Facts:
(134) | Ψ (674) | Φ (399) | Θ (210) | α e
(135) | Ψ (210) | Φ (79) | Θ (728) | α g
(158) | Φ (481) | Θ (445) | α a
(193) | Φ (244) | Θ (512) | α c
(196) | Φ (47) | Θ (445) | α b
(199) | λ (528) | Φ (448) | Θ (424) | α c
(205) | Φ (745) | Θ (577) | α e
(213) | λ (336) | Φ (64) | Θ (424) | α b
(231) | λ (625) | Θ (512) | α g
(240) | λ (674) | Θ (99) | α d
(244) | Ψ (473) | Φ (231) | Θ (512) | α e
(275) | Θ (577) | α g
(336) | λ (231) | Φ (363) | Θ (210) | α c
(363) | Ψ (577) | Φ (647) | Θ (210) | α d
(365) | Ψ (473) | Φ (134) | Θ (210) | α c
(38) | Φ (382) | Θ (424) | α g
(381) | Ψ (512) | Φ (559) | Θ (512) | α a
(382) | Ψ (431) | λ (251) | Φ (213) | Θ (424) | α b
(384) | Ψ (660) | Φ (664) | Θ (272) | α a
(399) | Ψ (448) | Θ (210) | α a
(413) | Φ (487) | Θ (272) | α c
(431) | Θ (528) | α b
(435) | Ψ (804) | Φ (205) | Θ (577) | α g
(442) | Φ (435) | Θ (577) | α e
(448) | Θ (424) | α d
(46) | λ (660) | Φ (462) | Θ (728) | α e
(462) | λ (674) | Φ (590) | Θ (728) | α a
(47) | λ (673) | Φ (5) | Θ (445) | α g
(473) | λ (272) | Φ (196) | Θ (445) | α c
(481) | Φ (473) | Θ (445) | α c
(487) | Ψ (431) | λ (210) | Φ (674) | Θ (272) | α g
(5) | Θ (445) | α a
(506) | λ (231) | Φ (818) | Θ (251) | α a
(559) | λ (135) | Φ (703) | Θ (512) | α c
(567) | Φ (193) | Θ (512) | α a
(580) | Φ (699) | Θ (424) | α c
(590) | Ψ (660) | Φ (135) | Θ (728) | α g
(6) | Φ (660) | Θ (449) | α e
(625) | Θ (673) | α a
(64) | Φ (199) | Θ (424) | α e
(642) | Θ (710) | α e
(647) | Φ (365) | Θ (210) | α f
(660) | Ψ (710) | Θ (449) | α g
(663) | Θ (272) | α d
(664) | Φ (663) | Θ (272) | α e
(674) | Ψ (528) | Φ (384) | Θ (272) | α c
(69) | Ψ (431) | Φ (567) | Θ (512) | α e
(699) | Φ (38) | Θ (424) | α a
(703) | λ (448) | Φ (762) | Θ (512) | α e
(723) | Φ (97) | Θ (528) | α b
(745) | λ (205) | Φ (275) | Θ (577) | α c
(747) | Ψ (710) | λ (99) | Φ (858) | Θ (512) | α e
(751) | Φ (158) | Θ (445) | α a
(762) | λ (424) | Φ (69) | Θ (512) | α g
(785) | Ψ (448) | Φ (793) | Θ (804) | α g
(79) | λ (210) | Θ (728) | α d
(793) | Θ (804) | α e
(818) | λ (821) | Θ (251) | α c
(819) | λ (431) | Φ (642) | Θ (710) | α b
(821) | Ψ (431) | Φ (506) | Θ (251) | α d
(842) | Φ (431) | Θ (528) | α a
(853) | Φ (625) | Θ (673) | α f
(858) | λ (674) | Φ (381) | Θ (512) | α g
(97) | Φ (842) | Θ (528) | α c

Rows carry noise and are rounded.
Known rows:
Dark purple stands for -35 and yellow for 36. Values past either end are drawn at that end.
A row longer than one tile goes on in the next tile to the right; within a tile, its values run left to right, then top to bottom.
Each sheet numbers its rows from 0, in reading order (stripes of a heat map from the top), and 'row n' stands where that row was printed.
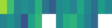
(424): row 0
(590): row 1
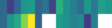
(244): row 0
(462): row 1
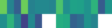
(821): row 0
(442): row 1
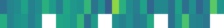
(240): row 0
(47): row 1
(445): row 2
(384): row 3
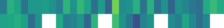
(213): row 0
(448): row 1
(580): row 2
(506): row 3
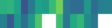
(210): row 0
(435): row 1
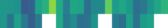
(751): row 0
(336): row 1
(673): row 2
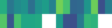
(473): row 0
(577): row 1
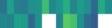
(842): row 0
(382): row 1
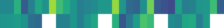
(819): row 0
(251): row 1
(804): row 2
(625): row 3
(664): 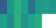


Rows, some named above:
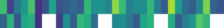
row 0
(747)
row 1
(567)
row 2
(424)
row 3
(804)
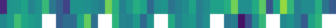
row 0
(660)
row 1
(559)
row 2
(97)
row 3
(240)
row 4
(528)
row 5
(424)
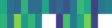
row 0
(365)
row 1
(69)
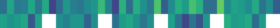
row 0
(5)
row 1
(842)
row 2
(399)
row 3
(674)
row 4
(47)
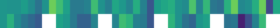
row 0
(785)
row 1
(699)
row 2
(487)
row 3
(481)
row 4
(528)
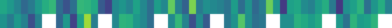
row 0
(158)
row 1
(193)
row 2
(590)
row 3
(821)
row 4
(384)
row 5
(275)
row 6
(818)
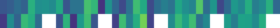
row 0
(567)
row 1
(858)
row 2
(69)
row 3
(431)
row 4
(79)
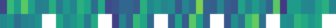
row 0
(134)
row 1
(663)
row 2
(567)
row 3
(762)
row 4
(703)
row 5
(275)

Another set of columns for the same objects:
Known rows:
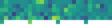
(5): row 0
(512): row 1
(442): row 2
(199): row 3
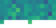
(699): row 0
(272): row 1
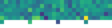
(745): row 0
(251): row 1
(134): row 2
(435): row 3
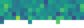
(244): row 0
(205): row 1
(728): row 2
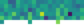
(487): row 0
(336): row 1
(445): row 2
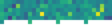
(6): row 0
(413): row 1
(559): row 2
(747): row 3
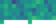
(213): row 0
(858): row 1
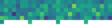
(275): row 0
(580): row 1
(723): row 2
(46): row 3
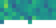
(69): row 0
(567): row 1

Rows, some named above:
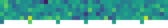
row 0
(69)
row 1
(577)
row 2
(785)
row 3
(79)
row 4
(506)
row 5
(528)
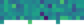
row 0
(199)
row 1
(424)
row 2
(818)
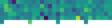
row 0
(382)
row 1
(424)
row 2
(663)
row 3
(842)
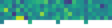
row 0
(660)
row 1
(381)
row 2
(821)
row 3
(199)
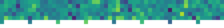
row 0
(231)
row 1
(244)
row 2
(424)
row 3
(512)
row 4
(431)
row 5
(481)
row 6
(674)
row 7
(785)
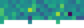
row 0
(97)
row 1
(625)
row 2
(473)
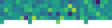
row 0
(590)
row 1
(528)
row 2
(710)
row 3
(363)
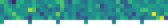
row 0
(363)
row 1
(625)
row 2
(365)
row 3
(199)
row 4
(399)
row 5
(384)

